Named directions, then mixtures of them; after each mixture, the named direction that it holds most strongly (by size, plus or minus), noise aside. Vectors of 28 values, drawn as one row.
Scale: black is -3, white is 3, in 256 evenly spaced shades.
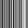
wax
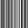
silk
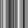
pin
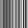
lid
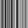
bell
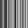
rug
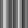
pin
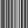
silk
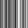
rug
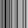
bell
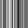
pin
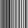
lid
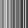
lid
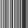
wax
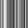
pin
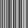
wax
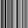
bell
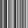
rug
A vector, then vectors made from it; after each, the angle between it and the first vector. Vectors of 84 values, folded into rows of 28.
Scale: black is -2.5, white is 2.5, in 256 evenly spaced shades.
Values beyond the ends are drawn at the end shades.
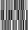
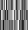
orthogonal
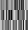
nearly parallel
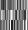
partly opposed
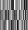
partly opposed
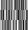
nearly parallel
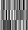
partly aligned
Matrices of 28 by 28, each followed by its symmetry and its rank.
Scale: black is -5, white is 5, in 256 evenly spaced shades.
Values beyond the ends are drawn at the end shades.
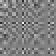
symmetric, rank two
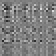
neither, rank three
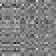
neither, rank three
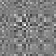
symmetric, rank three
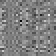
neither, rank three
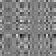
neither, rank two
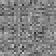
neither, rank five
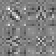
symmetric, rank three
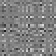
neither, rank three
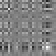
symmetric, rank two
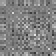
symmetric, rank three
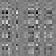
neither, rank two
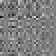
neither, rank three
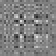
symmetric, rank two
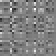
neither, rank two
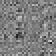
neither, rank five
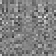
neither, rank five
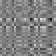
neither, rank two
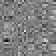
neither, rank five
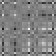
symmetric, rank two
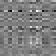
neither, rank two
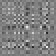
symmetric, rank two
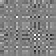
symmetric, rank three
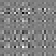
neither, rank two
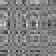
neither, rank three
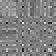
symmetric, rank three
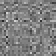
neither, rank five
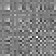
symmetric, rank three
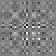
symmetric, rank two
